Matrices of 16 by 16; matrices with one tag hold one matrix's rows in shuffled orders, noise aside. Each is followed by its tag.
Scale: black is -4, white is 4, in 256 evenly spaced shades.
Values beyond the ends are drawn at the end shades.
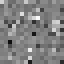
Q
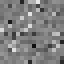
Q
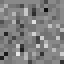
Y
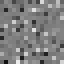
Y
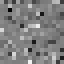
Q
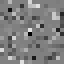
Q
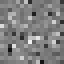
Q
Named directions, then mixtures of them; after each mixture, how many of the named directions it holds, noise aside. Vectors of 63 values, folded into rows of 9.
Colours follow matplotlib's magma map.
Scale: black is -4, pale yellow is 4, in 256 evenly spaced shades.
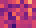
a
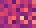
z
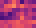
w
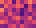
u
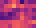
one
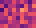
two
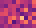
one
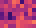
two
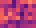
two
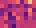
one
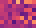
three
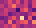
two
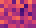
one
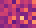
one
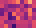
one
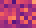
two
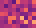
one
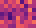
three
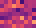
three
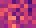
two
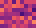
three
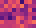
three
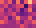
two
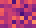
two
